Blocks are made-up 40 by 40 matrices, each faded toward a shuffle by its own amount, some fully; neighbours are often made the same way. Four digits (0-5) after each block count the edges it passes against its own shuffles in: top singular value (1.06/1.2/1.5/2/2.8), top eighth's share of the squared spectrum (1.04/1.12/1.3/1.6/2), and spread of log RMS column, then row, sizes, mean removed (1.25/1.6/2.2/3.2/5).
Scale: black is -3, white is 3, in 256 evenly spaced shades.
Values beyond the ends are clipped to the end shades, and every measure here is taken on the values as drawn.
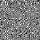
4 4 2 2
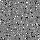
2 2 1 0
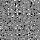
3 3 1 2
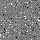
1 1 0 0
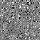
3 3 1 1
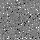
2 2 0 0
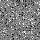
2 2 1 0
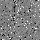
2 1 0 0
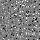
3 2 1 0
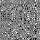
3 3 2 1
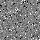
0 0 0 0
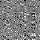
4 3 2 2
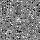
3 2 1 0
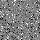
0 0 1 0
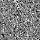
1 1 2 0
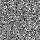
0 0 1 0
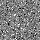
0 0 0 0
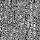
1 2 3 0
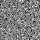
0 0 0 0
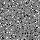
0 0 0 0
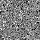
0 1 0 0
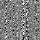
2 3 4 0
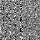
2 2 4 0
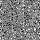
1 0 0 0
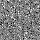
0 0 0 0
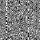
2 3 3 0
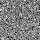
1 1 0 0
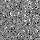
1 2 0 0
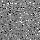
2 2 0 1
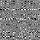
3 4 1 3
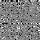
3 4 1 2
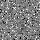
0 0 0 0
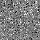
2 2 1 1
